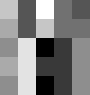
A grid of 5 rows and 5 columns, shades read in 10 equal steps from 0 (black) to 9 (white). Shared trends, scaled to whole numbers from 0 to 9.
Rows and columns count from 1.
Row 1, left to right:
7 3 9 4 3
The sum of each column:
29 30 18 14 22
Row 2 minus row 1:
-1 0 -2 0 1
